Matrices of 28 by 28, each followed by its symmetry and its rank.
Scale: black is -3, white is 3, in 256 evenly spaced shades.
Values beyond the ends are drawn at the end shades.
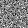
neither, full rank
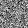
neither, full rank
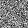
antisymmetric, full rank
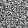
antisymmetric, full rank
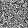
antisymmetric, full rank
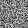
neither, full rank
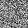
neither, full rank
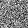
neither, full rank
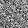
antisymmetric, full rank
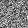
neither, full rank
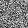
neither, full rank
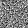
antisymmetric, full rank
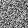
neither, full rank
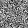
antisymmetric, full rank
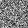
neither, full rank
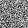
neither, full rank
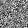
antisymmetric, full rank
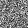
neither, full rank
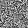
antisymmetric, full rank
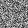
antisymmetric, full rank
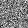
antisymmetric, full rank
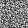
antisymmetric, full rank
